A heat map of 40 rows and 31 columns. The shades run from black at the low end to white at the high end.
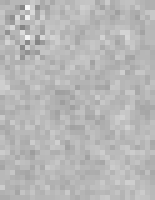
Average level on the scale: 70%. Roughest part: top left. Stripes: none. Odd rows or columns: none. Odd patch: rougher, in the top left. Mirror symmetry: none. Histogram: heavy tails on both sides. Slope: none.
